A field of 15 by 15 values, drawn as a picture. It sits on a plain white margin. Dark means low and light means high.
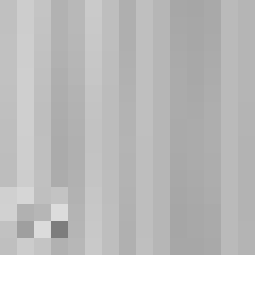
In the bottom left lies a patch that is rougher than the rest. Overall the values sit about 70% of the way up the scale. Streaks run downward. The bottom left is the roughest part.
